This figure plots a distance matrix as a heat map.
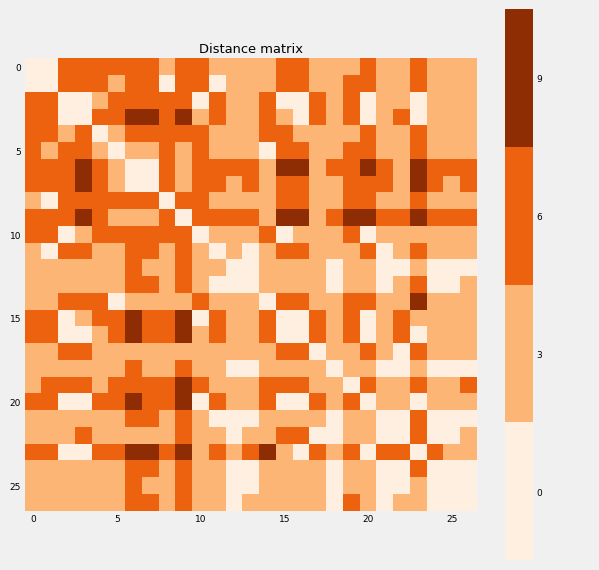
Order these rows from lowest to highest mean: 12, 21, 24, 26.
12, 21, 24, 26
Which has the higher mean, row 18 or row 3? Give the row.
3
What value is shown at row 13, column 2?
3
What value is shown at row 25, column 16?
3
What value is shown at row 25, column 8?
3
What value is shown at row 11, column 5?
3
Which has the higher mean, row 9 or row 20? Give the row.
9
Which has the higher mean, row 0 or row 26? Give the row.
0
